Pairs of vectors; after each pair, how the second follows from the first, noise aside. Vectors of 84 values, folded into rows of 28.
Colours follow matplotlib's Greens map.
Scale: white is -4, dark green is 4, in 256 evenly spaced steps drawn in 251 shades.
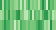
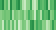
shuffled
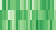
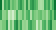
sign-scrambled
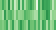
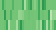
partly zeroed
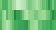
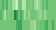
partly zeroed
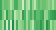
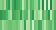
reversed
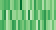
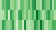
shuffled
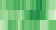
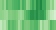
copied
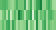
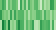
shuffled
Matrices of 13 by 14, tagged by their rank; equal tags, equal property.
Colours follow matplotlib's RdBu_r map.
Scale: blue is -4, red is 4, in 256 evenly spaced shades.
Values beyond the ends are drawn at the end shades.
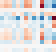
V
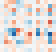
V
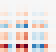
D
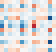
V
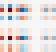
D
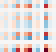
D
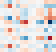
V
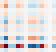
D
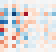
V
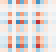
D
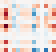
V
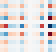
D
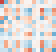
V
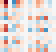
V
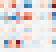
V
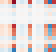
D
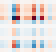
D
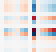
D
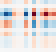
D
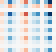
D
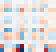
V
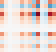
D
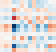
V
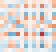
V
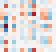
V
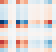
D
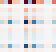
D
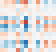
V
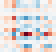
V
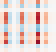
D
